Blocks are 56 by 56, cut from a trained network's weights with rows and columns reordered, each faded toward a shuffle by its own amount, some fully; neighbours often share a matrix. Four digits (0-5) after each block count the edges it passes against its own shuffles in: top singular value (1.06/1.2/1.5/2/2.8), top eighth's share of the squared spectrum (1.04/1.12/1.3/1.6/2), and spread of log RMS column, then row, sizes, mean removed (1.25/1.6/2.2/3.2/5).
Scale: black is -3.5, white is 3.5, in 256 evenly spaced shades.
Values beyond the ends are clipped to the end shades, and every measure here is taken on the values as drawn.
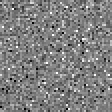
0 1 0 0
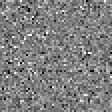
2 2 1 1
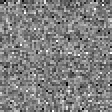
2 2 0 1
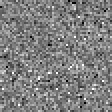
0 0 0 0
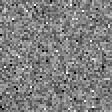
0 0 0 0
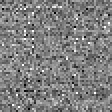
2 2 1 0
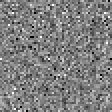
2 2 1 1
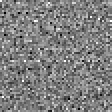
3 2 0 1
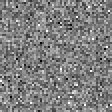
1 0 0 0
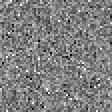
0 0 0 0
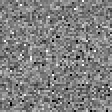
1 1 0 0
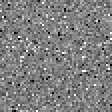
0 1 0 0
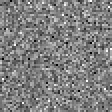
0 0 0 0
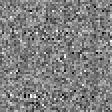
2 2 0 2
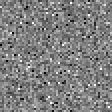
1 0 0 0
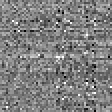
3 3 2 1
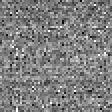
2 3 1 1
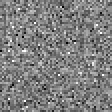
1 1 0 0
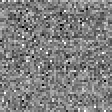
2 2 1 0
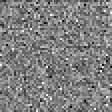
1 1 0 0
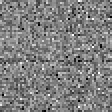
2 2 1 0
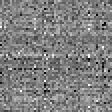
3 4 2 1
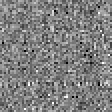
3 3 1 2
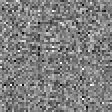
2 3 1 2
